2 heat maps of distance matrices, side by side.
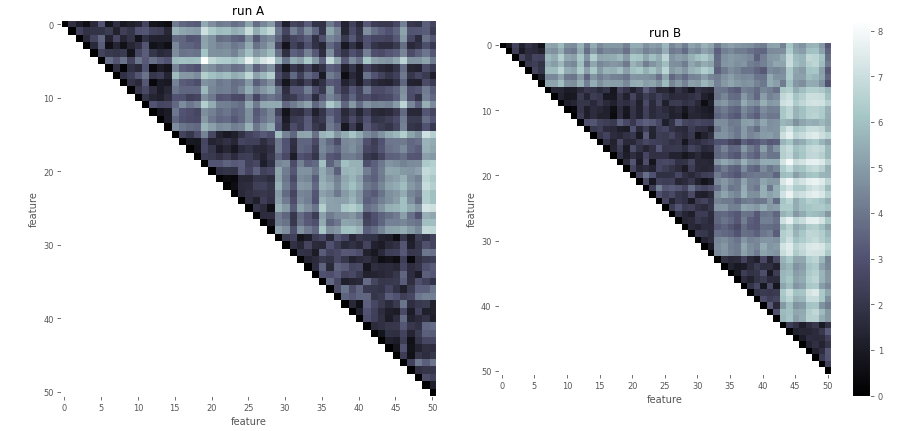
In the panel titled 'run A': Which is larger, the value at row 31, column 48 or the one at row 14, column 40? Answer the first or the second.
the first
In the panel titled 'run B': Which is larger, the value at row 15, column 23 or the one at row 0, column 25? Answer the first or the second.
the second
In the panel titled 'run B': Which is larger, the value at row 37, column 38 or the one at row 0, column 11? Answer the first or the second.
the second
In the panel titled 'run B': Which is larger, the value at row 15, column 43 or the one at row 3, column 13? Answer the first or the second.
the first
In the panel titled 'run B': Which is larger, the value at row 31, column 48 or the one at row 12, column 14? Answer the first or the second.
the first
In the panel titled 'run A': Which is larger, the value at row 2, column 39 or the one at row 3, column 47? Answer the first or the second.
the first
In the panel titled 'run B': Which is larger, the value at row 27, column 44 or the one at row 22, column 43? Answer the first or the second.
the first
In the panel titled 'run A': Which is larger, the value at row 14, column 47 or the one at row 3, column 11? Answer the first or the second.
the second
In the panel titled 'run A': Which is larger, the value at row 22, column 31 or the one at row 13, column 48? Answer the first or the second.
the first
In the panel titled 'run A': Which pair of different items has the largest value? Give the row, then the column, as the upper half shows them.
5, 19
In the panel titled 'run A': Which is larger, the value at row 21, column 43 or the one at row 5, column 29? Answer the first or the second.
the second
